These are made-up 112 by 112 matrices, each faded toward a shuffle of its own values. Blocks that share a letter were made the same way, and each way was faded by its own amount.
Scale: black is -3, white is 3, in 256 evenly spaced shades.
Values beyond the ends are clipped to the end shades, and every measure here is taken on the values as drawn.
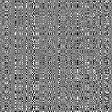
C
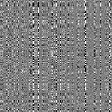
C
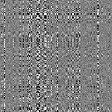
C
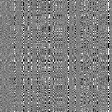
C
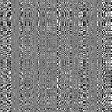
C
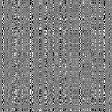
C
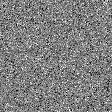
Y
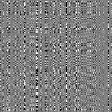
C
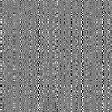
C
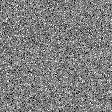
Y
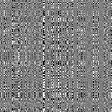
C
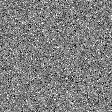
Y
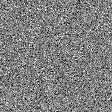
Y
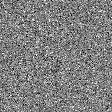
Y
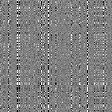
C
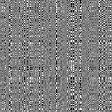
C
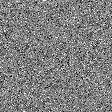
Y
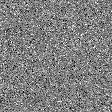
Y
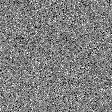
Y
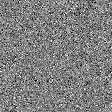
Y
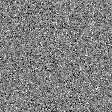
Y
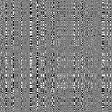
C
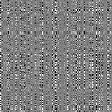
C
